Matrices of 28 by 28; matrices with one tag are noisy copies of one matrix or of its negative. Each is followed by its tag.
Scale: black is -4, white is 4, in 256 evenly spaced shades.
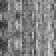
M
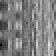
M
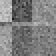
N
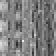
M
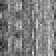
M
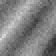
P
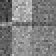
N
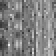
M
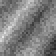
P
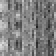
M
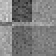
N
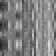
M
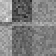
N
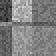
N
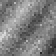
P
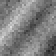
P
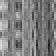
M
